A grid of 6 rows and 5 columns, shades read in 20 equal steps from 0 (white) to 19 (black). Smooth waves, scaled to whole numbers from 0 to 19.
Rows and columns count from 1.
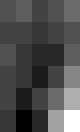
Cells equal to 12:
2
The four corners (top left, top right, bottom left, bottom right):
13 11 15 0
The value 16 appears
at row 3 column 3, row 3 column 4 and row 6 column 3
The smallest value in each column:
13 12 14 7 0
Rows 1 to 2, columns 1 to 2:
13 12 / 14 14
